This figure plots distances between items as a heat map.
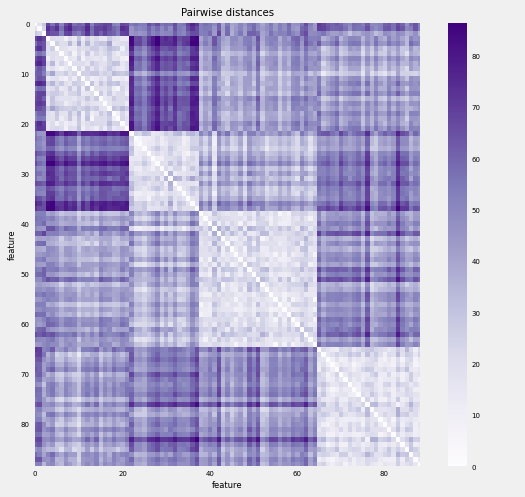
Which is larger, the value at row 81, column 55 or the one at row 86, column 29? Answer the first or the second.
the first
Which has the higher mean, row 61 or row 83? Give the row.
83
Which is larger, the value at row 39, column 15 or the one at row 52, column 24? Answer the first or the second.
the first
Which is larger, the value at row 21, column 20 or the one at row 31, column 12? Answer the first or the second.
the second
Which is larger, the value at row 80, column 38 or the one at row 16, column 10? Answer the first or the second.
the first
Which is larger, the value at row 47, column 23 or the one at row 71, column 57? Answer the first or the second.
the second
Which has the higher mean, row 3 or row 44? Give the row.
3
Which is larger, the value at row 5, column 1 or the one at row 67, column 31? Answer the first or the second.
the first
